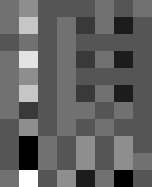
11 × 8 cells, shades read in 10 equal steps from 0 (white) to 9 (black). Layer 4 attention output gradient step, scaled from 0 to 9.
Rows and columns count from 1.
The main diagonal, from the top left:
5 2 6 5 6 5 5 6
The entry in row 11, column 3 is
6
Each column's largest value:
6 9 6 6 8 6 9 6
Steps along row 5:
down up down up same same same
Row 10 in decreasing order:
9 6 6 6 5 5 4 4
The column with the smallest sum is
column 2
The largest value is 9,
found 3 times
